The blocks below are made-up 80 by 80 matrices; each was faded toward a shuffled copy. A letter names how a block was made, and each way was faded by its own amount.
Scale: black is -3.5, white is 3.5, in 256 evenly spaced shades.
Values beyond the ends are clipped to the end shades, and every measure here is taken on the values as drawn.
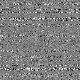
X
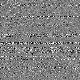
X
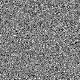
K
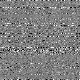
X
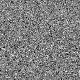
K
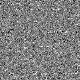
K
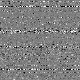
X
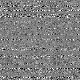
X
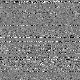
X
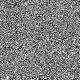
K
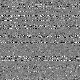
X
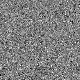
K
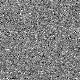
K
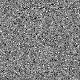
K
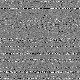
X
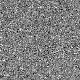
K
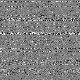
X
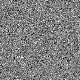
K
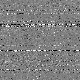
X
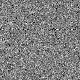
K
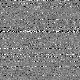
X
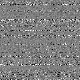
X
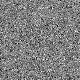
K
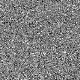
K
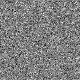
K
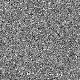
K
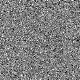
K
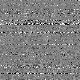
X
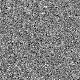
K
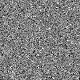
K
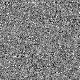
K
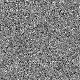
K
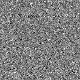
K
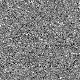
K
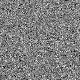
K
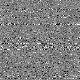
X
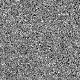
K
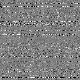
X
